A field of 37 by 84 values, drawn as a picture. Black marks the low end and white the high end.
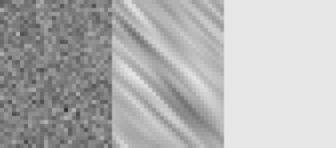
The table splits into one row of 3 panels. Panel 1,1: middling, fine-grained. Panel 1,2: high, slanting down to the right. Panel 1,3: very high, flat.
